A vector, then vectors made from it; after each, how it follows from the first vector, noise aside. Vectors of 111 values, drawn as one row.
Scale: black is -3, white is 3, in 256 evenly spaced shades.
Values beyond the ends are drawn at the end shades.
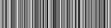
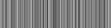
shrunk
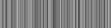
shrunk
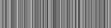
shrunk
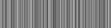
shrunk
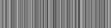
shrunk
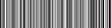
wrapped around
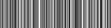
wrapped around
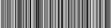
wrapped around
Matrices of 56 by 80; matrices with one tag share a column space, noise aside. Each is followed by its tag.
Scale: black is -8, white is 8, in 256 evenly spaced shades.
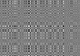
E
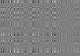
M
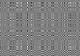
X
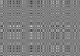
E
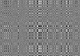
E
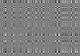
M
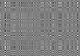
X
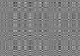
X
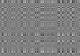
M
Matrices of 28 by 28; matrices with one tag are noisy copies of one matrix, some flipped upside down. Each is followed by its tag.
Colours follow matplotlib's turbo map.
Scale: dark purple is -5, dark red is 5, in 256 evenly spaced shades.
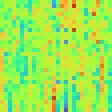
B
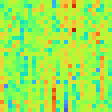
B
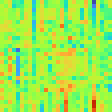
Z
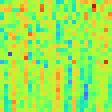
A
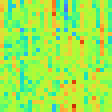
B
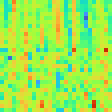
A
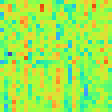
A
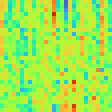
B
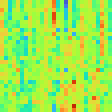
B
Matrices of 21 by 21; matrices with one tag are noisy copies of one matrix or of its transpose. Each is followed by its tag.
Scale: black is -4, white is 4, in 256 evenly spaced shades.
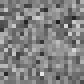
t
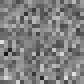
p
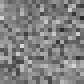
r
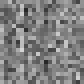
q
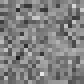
t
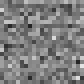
q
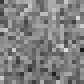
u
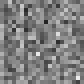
q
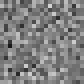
t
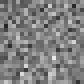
t
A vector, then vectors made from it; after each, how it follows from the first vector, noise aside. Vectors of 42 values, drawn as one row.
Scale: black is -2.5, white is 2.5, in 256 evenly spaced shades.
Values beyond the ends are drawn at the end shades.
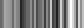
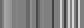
partly zeroed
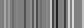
partly zeroed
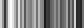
wrapped around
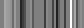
partly zeroed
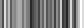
wrapped around
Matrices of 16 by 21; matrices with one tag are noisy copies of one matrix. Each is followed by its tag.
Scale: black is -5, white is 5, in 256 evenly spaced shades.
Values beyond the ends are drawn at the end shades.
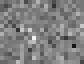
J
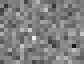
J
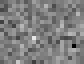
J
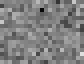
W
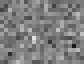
J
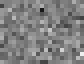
W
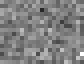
W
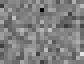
W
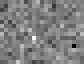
J
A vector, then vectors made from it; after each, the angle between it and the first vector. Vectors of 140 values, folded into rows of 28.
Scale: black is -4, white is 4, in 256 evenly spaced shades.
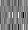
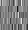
partly aligned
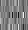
nearly opposite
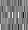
nearly parallel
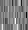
orthogonal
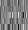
nearly parallel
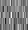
partly opposed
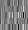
nearly parallel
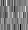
partly aligned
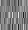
nearly parallel
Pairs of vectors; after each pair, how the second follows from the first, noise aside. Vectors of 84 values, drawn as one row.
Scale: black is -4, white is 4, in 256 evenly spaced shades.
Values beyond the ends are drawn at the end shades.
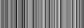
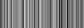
reversed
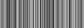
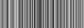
sign-scrambled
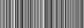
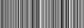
reversed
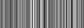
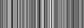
reversed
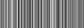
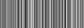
reversed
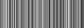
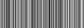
sign-scrambled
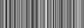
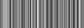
reversed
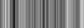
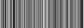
sign-scrambled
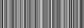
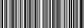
scaled up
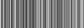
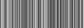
reversed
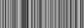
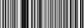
scaled up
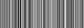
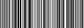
scaled up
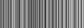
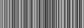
sign-scrambled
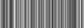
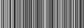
sign-scrambled
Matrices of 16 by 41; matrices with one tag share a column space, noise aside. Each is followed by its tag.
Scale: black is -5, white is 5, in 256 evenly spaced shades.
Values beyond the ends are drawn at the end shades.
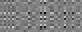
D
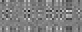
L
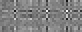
L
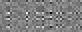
D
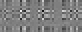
L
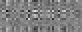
L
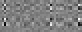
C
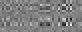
C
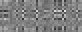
L
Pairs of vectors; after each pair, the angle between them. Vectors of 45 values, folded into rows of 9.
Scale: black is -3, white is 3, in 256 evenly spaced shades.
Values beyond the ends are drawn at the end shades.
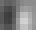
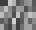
orthogonal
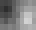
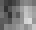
nearly parallel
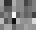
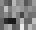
partly aligned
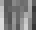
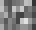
partly aligned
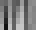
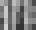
nearly opposite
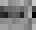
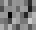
orthogonal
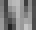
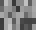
partly opposed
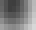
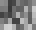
partly aligned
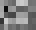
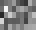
nearly opposite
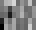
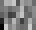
nearly parallel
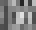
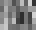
nearly opposite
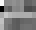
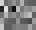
partly aligned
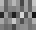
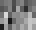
orthogonal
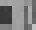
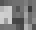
nearly opposite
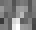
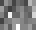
partly aligned
